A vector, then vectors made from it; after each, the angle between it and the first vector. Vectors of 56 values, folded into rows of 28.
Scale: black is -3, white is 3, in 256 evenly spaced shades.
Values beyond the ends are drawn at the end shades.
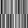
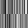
orthogonal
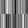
orthogonal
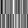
nearly parallel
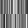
partly aligned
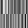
partly aligned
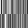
partly aligned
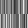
partly opposed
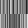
partly opposed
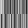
partly opposed
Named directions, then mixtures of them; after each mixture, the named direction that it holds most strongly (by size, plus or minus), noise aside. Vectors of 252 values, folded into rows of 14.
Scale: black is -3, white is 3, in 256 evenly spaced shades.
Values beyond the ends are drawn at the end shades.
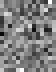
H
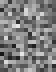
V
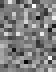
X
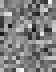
H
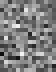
V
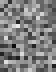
V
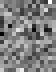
H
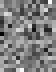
H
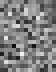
V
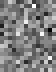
X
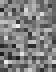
V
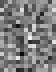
V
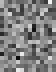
H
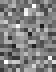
V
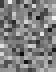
X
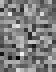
V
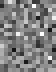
X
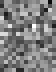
H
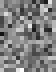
H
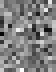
H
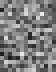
V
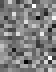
X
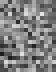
V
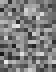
V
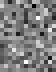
X
